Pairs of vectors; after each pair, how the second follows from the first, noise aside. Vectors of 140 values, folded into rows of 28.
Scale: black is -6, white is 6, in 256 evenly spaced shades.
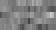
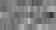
negated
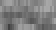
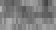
reversed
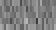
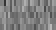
wrapped around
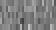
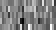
scaled up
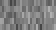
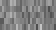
negated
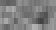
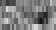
scaled up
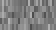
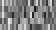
scaled up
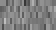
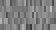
reversed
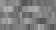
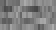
negated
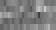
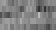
negated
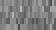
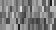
scaled up
